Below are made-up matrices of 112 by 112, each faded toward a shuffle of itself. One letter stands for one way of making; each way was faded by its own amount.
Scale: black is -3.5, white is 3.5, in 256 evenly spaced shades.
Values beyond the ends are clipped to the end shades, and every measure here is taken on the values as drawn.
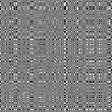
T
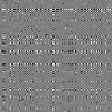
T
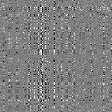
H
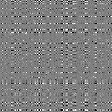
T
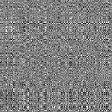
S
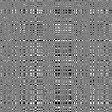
T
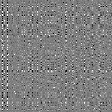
H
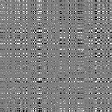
T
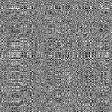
S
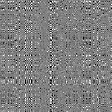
H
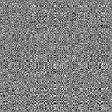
S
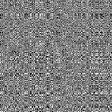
S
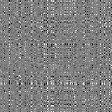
H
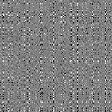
H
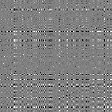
T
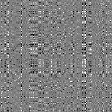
H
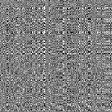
S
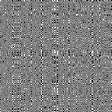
H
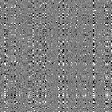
H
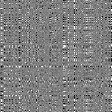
H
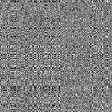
S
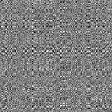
S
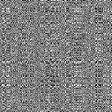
S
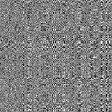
S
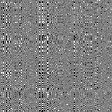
H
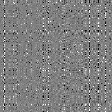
H
